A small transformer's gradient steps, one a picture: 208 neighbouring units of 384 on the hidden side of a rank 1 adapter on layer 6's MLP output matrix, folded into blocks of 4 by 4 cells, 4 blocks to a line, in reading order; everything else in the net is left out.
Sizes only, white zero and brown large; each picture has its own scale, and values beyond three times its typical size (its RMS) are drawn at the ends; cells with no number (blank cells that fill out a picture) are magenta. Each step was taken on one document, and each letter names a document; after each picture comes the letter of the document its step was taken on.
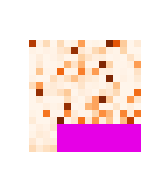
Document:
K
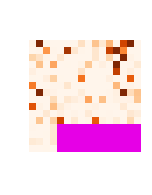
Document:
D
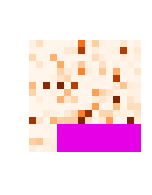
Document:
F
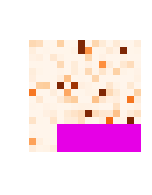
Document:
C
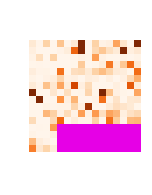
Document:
C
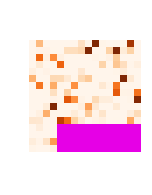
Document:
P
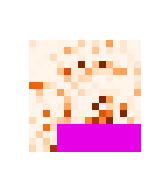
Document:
K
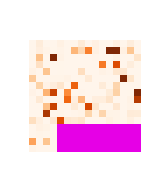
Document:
P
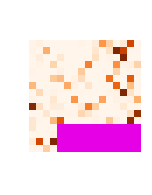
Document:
D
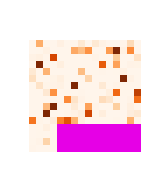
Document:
P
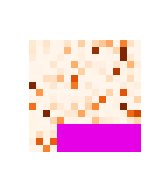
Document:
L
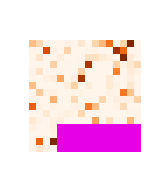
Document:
D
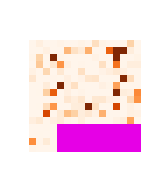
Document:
P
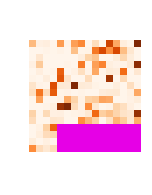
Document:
K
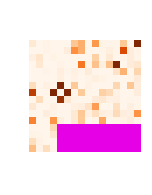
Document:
C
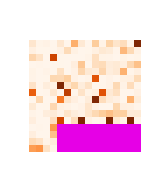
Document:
C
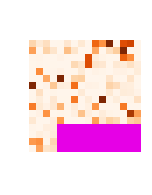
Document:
L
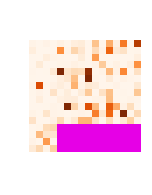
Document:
K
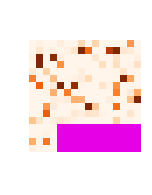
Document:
P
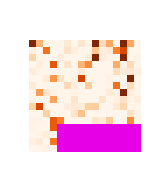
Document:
D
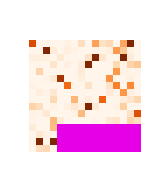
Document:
D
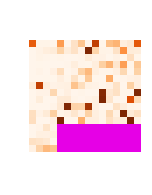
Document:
K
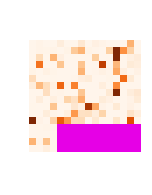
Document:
P
